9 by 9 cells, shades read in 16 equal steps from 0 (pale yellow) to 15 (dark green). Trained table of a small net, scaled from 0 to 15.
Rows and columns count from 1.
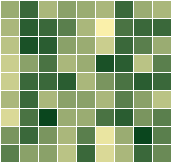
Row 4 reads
3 7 11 5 6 14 13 4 10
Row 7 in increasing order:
2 6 6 8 10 11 11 13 15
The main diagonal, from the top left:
6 13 13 5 5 5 13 15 9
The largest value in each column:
10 14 15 13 12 14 13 15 12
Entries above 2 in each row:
9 8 9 9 9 9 8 8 8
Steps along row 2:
up down down down down up up same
